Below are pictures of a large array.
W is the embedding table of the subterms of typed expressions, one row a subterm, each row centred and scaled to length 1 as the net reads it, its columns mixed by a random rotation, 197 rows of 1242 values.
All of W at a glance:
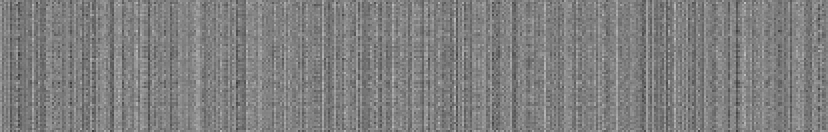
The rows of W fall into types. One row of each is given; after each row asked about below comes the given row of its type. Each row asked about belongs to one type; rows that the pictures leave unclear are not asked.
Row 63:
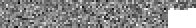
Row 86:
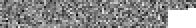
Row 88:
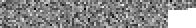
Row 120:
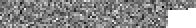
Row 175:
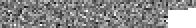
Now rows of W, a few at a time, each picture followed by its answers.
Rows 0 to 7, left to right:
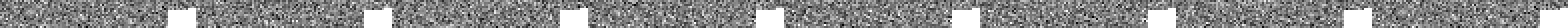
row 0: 120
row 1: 86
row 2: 86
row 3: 175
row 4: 175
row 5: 175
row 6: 120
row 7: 120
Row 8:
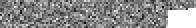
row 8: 120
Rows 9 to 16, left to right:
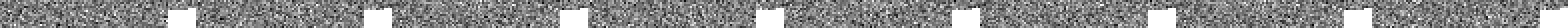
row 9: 175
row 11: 88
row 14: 88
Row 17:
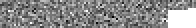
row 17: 175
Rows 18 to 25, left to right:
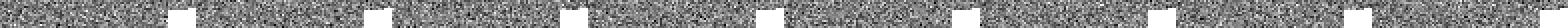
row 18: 175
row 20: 63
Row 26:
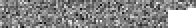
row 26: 86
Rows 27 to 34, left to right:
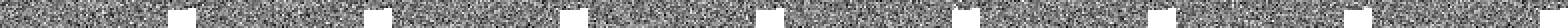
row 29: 86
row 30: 86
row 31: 63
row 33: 175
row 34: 86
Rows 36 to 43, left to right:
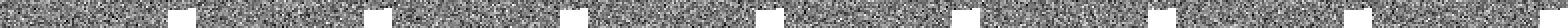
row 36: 88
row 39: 86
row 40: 120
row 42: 86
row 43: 120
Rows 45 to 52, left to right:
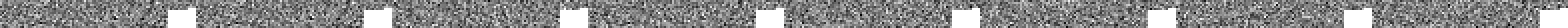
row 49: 86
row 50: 120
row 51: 88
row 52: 86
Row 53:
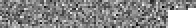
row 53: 86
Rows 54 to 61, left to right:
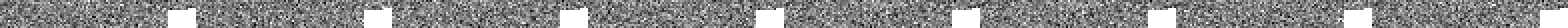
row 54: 88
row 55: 175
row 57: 120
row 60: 175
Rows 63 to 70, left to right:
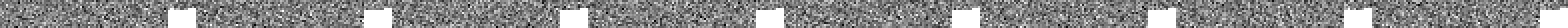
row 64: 175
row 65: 86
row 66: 88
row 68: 120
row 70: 175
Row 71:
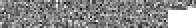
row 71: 175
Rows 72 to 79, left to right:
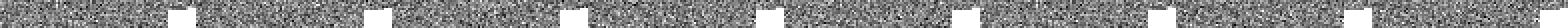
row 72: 175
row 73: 88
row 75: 175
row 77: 175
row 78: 175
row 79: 175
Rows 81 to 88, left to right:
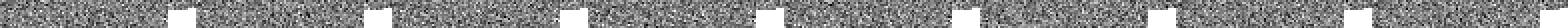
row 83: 175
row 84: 175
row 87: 88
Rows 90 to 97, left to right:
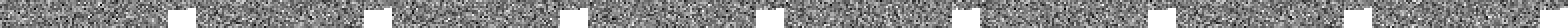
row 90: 88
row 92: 120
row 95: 88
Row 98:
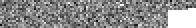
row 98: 88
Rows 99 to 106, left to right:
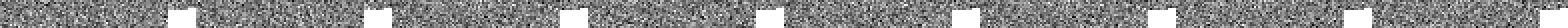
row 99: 175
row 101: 88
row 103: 88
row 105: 120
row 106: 86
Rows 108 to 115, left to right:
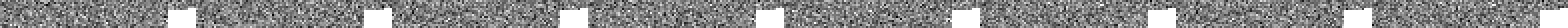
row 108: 175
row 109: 86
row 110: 120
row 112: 175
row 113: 88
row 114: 120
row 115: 88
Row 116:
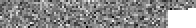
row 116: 120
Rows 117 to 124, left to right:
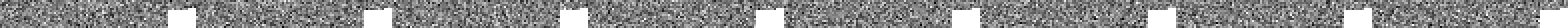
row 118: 120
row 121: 88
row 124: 175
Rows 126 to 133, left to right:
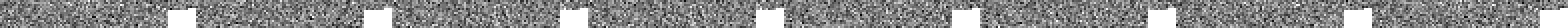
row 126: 88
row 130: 86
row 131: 86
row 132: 88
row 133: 88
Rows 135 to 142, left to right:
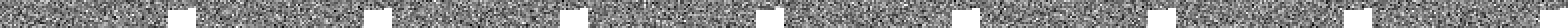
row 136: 120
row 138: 175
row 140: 120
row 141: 86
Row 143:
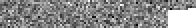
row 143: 88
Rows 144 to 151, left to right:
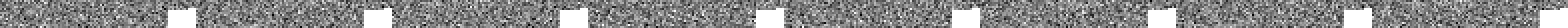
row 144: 120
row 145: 86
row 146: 120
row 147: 175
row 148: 86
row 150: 86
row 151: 120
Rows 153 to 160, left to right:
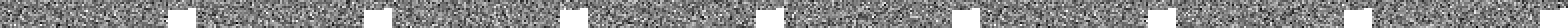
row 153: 175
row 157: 88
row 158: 175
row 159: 88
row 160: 86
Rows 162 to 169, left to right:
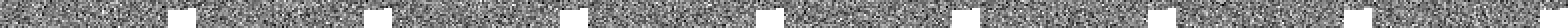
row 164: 88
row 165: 88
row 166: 120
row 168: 175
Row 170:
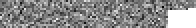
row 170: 120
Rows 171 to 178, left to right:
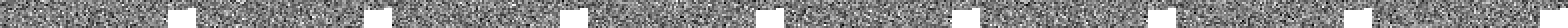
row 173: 88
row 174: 88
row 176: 175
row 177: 88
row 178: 86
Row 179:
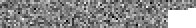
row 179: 88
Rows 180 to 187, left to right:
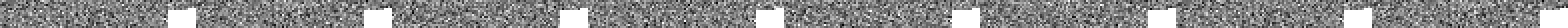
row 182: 120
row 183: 175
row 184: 175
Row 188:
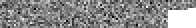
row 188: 88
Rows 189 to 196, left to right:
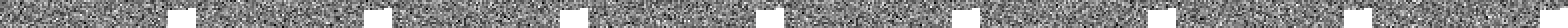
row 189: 120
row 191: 88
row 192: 86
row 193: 88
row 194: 86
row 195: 63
